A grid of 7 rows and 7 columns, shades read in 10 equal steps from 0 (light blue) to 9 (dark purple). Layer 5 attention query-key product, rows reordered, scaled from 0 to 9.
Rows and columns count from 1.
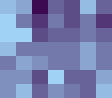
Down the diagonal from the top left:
1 4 6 4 4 5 1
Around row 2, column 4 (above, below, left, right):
5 5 7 6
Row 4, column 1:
1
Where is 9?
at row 1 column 3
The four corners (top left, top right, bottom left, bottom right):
1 5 3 1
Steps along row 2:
up up down up down up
